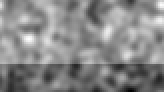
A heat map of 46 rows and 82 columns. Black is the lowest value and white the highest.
The bottom right is the ninth with the lowest average. No lone cell stands out from its neighbours. A horizontal seam about 70% of the way down splits the table, and the top part is higher.
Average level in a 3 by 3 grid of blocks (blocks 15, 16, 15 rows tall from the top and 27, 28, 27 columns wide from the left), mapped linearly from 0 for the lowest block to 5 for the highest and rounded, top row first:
4 3 5 / 5 4 4 / 1 1 0
